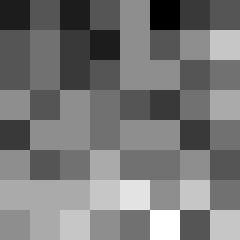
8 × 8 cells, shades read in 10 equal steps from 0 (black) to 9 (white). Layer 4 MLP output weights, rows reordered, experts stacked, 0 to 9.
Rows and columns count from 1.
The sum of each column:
30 34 32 33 39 33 31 38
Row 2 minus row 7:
-3 -2 -4 -6 -3 -2 -2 3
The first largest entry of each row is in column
5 8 5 8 2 4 5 6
